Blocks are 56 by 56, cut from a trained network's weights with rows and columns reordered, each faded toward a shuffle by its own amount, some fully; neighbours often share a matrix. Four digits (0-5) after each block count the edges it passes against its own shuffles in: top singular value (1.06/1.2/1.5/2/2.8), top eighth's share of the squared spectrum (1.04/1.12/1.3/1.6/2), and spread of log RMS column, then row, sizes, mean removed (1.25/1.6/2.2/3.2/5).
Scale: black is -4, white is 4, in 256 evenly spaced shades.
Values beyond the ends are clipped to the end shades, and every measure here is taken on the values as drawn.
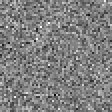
2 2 0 0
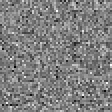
3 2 0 1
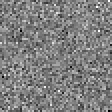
1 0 0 0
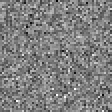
0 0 0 0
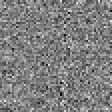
3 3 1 0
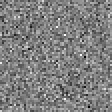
0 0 0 0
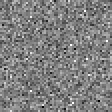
0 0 0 0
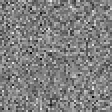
3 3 1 1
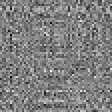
4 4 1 2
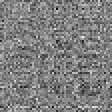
4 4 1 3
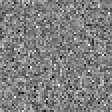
1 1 0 0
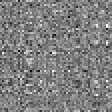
3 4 3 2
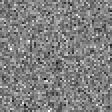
0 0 0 0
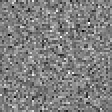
2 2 1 0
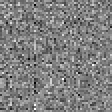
3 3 2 2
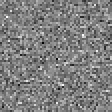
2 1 0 0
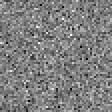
0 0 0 0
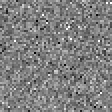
0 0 0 0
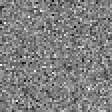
0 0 0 0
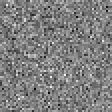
2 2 0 0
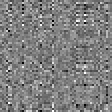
4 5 3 2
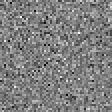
2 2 0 0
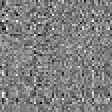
4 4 3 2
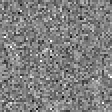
2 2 1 0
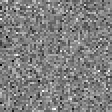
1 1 0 0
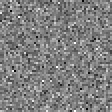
0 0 0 0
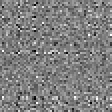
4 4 2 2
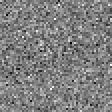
1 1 0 0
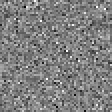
1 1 0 0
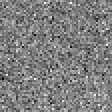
2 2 1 0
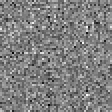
2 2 1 1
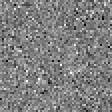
2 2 0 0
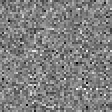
3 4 2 2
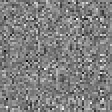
4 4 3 2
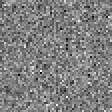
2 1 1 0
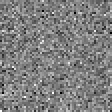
2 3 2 1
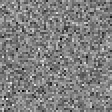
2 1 0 0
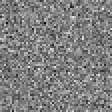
2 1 0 0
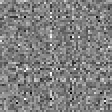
4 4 2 2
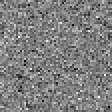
2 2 0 1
